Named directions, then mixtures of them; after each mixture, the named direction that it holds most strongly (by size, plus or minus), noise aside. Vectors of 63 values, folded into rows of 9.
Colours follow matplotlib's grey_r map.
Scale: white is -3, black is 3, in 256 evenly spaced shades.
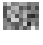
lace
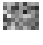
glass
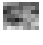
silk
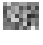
lace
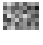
glass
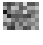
glass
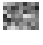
glass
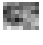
silk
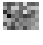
glass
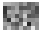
lace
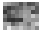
silk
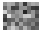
glass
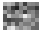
glass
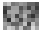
lace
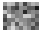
glass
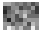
silk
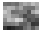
silk
